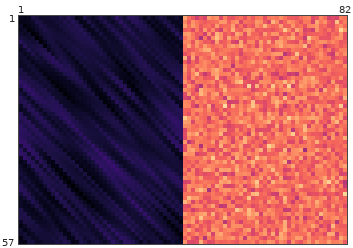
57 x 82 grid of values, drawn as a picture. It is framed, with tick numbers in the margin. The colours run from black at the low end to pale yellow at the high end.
The table splits into one row of 2 panels. Panel 1,1: very low, slanting down to the right, faint in contrast. Panel 1,2: high, fine-grained.
